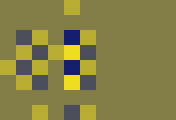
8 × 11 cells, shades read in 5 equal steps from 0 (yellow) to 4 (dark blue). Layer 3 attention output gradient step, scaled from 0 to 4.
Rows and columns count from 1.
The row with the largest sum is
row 3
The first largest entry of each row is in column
1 1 5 3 5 3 1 5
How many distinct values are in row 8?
3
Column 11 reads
2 2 2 2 2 2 2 2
